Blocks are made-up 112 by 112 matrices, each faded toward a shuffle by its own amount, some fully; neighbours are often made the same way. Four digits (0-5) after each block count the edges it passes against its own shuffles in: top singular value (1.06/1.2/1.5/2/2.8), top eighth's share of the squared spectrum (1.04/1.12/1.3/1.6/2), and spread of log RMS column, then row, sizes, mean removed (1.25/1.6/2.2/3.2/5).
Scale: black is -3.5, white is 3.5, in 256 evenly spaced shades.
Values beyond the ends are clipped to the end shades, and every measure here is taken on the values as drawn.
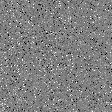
2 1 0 0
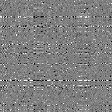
5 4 2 3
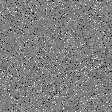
1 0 0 0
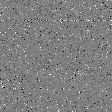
2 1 0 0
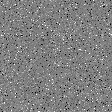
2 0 0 0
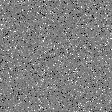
1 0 0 0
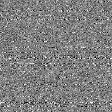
1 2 0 4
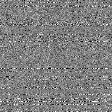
2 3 0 4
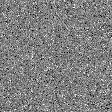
0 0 0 0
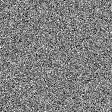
1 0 0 0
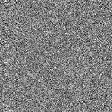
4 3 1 1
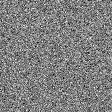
0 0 0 0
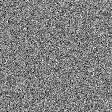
0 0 0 0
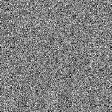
3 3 2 1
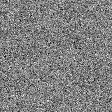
0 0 0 0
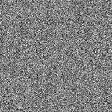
3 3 1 1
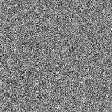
3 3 1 1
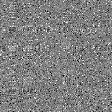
4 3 2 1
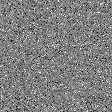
0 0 0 0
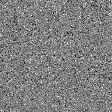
3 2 0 0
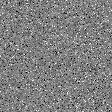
0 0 0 0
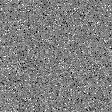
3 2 0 1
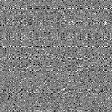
5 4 2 3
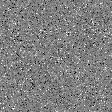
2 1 0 0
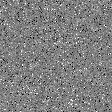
1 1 0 0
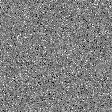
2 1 0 0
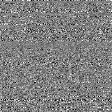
1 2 0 4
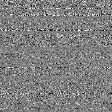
2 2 0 4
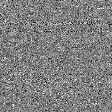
1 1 0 3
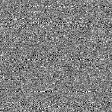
2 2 0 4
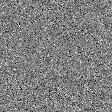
0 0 0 1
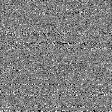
1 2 0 4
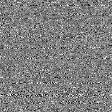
1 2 0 4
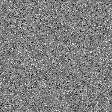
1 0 0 1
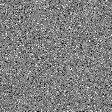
0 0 0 1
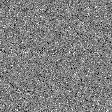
0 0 0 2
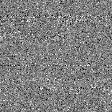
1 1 0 3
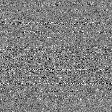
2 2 0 4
